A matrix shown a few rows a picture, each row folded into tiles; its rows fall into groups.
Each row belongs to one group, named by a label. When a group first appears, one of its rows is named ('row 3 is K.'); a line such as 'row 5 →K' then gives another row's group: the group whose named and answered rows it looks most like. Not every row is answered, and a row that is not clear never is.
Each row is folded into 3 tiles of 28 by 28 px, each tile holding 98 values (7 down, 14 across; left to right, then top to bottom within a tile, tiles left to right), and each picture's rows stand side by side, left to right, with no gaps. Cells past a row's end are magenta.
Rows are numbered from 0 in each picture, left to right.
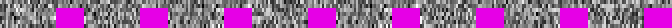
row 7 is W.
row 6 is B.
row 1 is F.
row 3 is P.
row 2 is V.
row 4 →V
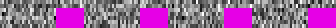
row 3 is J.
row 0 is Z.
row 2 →B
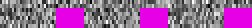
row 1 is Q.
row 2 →J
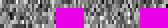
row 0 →Q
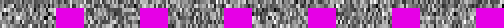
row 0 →Z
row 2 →F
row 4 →J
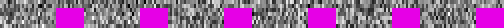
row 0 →J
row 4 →P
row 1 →Z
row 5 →F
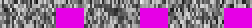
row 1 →P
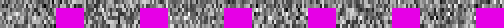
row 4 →P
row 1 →W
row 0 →Z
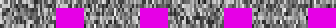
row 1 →Z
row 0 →P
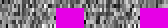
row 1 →V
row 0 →V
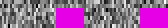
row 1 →J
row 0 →B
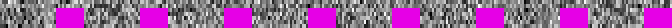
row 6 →Q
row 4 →B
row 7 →P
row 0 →Q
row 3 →J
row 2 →J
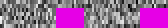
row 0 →F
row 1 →Z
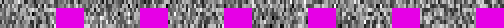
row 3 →Q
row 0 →B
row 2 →V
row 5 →P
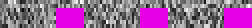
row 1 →W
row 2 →W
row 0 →Q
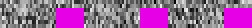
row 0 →W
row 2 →Q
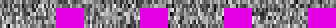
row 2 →Z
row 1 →B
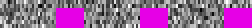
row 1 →V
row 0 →J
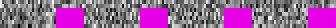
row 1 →F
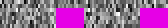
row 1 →Z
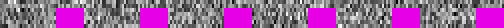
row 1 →P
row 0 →Q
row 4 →Z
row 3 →F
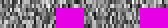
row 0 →W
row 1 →F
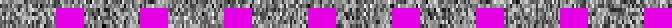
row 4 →Q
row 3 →J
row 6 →F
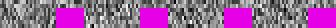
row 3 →P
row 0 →W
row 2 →Q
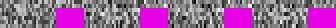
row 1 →B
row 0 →W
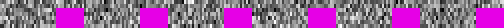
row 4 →Z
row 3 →J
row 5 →Q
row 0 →P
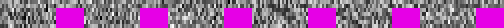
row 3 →P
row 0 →F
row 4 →W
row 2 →Z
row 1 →F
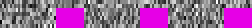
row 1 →W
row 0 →V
